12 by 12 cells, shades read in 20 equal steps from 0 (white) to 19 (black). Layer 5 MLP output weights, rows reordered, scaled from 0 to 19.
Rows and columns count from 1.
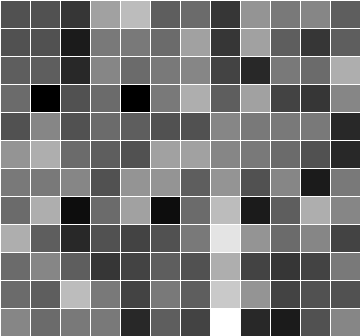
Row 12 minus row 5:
-4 2 -3 -1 4 -1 1 -9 6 7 3 -7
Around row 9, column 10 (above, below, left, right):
12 15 8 9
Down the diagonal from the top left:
13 13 16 11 12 7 12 5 8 15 13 9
